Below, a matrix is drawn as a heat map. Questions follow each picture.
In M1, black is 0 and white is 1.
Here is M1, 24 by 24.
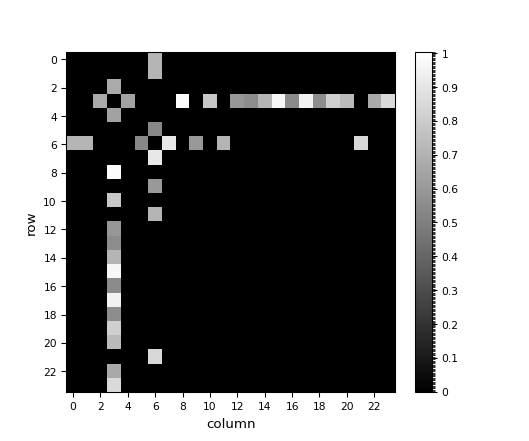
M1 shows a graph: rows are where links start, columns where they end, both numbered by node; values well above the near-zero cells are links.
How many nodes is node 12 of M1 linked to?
1
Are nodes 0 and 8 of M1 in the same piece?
no
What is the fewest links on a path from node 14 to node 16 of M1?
2
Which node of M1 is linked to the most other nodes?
node 3
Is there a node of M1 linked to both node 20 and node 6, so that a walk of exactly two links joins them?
no
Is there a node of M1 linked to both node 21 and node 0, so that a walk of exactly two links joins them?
yes
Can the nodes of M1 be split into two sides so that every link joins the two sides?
yes
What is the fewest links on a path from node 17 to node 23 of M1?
2
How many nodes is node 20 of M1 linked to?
1
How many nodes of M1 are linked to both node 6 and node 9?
0
